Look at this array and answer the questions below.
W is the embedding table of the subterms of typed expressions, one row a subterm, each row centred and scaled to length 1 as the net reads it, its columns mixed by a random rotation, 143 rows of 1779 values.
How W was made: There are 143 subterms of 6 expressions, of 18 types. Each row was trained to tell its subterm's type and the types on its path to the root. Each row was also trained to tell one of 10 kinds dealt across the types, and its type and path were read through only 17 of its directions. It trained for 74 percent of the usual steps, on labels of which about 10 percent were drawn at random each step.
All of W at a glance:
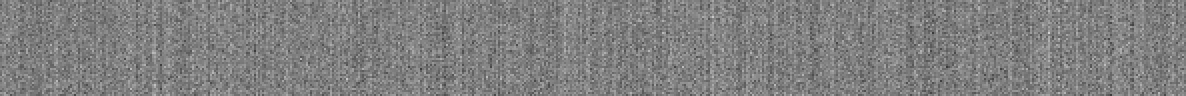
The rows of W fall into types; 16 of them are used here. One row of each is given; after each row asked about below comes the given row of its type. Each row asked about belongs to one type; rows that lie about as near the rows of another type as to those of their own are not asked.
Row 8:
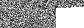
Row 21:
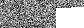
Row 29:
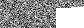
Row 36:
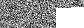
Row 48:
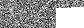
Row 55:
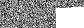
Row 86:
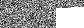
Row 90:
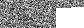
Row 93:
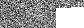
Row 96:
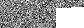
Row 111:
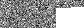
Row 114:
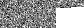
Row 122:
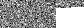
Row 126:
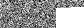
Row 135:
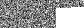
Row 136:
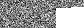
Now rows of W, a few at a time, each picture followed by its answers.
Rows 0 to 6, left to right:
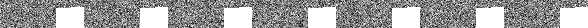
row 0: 111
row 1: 122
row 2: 48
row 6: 93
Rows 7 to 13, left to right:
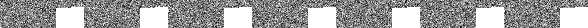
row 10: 86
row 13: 122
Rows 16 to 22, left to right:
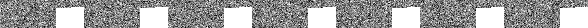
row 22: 122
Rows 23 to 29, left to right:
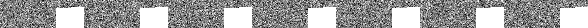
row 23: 126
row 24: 55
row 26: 48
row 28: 126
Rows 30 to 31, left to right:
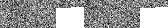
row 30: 21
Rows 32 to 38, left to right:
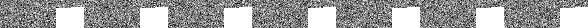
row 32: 29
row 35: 122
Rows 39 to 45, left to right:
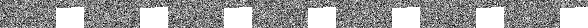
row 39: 90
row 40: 8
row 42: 122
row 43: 96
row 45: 126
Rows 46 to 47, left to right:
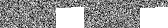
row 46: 55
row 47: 8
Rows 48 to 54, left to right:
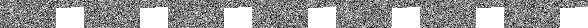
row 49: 90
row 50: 96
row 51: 29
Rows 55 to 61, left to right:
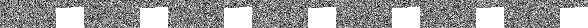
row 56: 36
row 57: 114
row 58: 114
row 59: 55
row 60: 90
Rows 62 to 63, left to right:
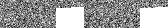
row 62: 114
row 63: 96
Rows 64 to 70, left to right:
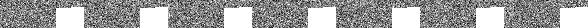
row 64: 48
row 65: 90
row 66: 126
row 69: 86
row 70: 126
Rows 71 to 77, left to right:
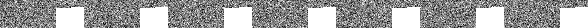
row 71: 90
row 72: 29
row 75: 21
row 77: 29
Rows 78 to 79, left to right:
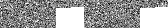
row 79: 8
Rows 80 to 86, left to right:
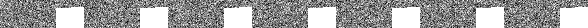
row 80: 126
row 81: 96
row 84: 90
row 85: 111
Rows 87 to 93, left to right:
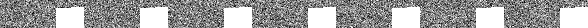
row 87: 21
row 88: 135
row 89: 96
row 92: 48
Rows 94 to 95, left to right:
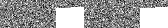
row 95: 135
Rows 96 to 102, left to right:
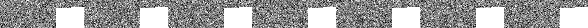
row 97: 122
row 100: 29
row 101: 122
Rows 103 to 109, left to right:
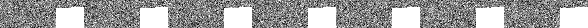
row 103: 126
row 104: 36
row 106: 96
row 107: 122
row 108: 55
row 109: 48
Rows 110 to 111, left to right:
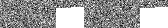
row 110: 114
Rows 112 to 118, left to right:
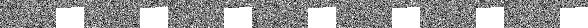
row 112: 36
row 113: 55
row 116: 90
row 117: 86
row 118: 86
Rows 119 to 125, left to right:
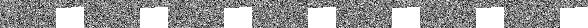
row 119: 55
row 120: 36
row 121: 36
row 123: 90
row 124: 96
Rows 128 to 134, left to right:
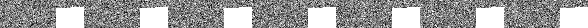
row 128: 8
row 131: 36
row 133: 29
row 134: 48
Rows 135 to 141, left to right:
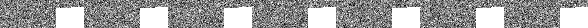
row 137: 48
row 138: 126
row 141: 93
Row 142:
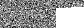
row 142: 48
